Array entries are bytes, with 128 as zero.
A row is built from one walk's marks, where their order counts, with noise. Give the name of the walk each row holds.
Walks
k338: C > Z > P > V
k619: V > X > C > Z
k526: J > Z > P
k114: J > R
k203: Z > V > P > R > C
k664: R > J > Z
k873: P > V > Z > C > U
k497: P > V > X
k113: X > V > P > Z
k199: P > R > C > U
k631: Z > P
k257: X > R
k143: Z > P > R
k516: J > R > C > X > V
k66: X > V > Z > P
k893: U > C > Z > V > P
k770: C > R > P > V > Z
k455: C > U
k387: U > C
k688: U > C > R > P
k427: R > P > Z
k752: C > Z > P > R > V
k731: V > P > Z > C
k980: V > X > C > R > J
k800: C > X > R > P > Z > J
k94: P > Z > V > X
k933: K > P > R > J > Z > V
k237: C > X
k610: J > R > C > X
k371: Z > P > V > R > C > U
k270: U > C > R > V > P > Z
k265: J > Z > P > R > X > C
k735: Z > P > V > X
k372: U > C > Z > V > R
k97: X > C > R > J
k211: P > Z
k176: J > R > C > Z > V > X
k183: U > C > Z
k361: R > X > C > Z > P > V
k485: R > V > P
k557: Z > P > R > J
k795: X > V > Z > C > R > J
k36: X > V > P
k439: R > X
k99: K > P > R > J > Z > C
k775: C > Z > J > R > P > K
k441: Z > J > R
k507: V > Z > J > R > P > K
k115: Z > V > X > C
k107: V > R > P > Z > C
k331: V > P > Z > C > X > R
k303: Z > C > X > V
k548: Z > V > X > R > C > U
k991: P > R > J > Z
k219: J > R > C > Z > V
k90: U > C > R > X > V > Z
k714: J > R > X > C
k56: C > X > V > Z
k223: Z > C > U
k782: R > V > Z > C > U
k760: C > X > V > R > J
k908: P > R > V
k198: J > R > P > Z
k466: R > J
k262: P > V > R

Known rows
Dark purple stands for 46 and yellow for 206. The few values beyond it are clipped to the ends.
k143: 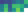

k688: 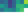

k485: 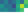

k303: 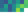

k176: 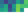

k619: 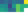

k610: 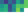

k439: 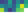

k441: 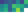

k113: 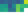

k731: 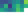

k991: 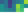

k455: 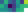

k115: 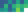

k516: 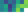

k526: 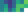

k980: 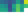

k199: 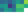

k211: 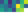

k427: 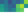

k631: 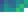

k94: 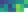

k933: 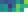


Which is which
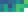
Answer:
k371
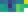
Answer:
k770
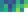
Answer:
k714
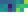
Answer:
k338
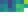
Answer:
k893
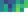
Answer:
k265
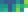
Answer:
k795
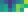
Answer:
k198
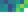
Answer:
k361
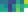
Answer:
k760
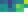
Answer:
k270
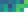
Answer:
k548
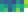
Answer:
k97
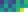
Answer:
k387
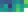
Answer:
k107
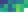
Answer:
k735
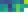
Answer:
k331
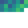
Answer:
k223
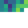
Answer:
k219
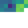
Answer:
k908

